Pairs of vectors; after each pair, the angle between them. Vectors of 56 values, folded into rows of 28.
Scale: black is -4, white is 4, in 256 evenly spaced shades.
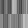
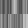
nearly parallel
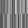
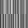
orthogonal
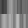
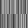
orthogonal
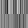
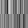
nearly parallel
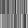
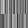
partly opposed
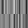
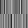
orthogonal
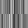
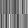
partly aligned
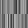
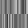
nearly opposite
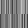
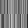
orthogonal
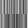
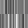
partly opposed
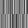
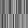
partly aligned
